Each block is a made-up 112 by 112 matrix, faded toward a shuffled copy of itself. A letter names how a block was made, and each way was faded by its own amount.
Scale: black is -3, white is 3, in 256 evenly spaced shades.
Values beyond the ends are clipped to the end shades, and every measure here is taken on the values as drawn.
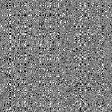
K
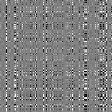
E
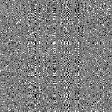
K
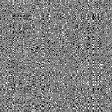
K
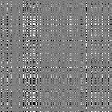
E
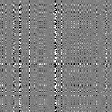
E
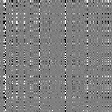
E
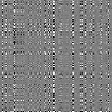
E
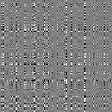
E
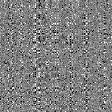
K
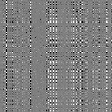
E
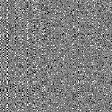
K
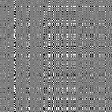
E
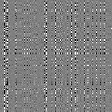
E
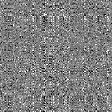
K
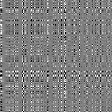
E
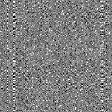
K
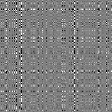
E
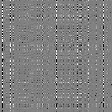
E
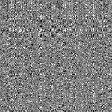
K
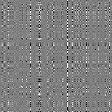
E
